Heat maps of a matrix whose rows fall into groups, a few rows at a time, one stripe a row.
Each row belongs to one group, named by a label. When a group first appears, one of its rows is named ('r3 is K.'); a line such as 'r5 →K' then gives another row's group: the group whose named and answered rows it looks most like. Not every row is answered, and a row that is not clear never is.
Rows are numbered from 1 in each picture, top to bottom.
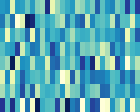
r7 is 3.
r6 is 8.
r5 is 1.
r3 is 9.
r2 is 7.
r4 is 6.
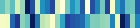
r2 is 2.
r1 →7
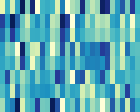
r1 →3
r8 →6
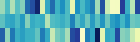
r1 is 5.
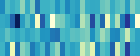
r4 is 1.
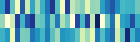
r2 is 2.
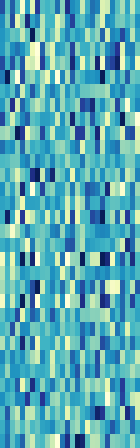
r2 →7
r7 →6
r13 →5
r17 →8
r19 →3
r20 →8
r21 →5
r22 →3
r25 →3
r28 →6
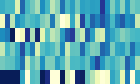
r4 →3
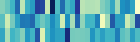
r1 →1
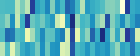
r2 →7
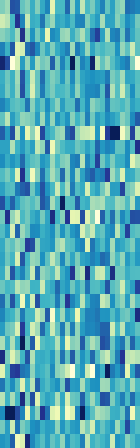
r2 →2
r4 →7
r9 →9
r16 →5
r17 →1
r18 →7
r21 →9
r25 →3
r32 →7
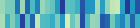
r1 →5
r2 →3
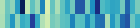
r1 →2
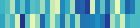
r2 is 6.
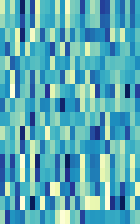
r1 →3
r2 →3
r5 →9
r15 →6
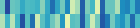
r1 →5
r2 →3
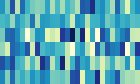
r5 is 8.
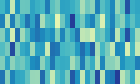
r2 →7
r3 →1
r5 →5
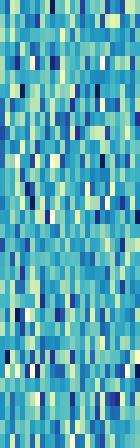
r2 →5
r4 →6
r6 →8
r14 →7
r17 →6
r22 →8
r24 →3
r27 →9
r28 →5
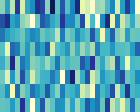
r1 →1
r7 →1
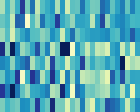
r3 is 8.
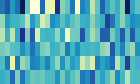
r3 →3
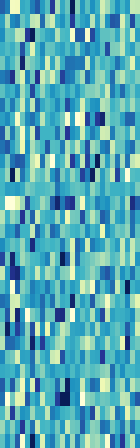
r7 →6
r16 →3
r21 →1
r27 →6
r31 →3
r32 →6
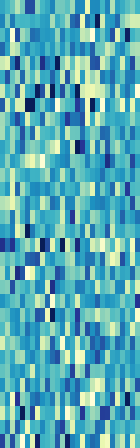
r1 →7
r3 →1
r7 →1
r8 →7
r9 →2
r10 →3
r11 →2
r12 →9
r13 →8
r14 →1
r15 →8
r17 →7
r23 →1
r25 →8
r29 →1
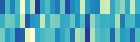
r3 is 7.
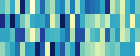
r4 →1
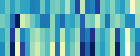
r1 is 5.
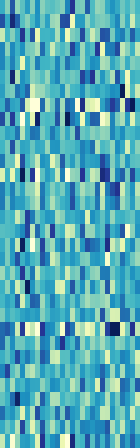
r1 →7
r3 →3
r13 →3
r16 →7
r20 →3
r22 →6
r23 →5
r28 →5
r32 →8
